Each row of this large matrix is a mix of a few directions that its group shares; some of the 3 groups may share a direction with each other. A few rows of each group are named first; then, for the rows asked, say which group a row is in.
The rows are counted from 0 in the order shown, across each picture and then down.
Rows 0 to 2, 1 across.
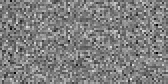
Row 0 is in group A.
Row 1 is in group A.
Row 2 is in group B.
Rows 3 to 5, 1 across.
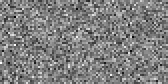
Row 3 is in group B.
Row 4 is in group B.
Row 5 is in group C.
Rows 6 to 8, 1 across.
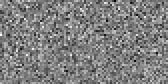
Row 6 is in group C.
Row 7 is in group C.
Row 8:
B
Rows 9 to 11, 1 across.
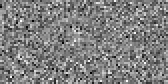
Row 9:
C
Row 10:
B
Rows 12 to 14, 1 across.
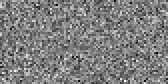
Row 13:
A
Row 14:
B
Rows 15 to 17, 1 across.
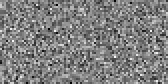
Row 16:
A
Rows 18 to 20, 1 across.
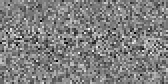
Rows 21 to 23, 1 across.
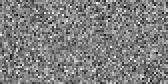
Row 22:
C
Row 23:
B
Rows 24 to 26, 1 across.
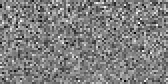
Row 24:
C
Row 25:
B
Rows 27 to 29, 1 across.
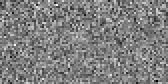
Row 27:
A
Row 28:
B
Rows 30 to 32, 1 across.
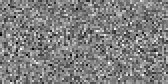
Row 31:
C
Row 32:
C
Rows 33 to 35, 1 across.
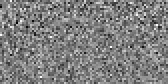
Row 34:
C
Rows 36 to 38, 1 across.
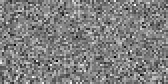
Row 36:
B
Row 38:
A
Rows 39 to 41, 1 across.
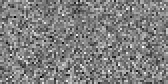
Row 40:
C
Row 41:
C
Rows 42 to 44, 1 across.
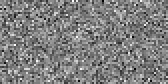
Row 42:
B
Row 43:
B
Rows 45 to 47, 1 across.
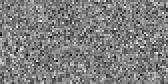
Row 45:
C
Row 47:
A
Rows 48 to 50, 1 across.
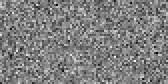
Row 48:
A
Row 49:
A
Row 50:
B
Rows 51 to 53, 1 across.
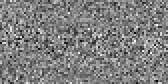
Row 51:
A
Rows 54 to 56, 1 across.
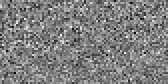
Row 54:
C
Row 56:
B
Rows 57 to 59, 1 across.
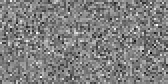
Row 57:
A
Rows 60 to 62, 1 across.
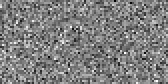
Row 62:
A
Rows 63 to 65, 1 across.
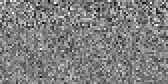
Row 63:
A
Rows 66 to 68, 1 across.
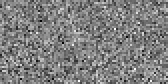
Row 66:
C
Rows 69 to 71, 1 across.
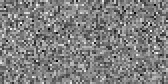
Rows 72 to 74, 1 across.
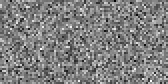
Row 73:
C
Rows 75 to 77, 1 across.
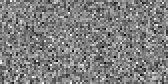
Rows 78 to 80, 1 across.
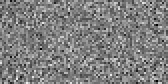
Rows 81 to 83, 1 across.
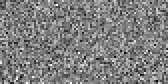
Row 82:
B
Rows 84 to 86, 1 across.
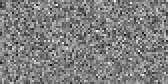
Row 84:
A
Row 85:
C
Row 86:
C
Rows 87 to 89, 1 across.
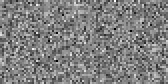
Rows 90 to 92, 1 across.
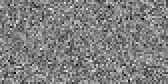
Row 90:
C
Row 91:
C
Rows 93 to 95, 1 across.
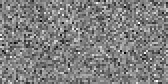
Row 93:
C
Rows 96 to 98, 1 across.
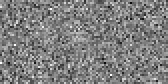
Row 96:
C
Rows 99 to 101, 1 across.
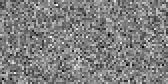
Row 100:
C
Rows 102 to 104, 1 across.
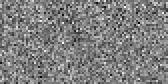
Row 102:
C
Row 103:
B
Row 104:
C
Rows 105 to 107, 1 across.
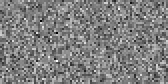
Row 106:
A
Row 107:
A
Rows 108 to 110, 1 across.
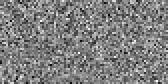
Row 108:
C
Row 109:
B
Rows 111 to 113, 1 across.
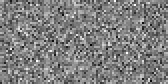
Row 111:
B
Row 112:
C
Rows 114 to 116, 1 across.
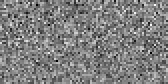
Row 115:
B
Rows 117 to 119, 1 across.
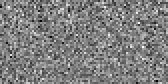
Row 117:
C
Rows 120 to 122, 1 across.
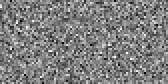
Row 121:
C
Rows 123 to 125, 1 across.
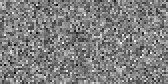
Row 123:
A
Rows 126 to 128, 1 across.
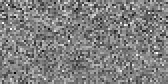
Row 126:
B
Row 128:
B
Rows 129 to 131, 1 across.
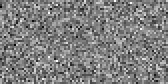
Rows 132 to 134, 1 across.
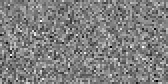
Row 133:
C
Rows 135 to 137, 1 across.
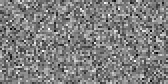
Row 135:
C
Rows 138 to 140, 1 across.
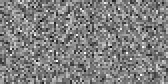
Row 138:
C
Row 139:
C
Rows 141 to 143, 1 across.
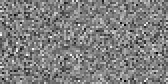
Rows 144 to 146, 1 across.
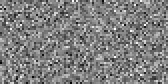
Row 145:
C
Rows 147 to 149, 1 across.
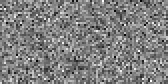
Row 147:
B
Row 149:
B
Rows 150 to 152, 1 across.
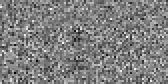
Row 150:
C
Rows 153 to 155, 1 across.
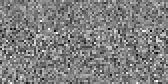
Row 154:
A
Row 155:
A
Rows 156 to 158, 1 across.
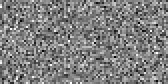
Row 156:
C
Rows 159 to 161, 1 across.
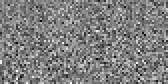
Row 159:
C
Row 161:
C
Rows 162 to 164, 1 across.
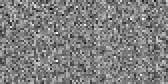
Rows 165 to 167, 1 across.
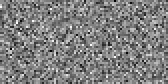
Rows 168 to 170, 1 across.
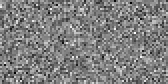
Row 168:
A
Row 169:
B
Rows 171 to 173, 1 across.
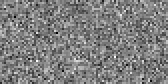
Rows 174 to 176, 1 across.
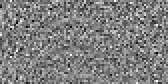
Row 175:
A
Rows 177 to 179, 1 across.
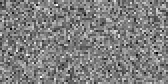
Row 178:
A
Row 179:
C
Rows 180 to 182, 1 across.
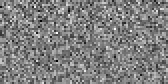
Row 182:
A
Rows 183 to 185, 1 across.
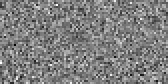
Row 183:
A
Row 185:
C
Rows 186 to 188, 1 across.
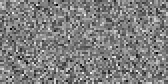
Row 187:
A
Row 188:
C
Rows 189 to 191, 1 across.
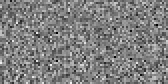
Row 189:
A
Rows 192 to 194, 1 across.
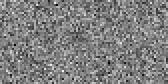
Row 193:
B
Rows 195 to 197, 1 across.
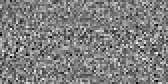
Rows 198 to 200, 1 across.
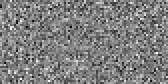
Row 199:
A
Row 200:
B
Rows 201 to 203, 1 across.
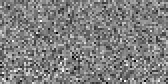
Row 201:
C
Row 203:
B
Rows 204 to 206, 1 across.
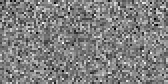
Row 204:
A
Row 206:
C
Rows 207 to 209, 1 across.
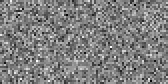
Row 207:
B
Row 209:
B
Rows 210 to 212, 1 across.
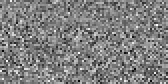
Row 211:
B
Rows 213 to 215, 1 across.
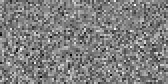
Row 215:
C
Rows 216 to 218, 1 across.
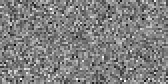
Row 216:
C
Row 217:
B
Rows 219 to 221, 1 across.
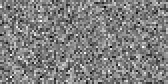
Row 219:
C
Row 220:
C
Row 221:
C
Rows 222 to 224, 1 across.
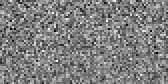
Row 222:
C
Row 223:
A
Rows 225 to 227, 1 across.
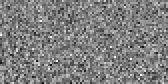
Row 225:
C
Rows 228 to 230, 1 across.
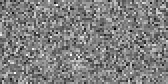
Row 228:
A
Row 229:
A
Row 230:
B
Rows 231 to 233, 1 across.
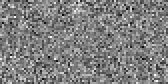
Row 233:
A
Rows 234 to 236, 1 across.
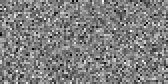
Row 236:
C
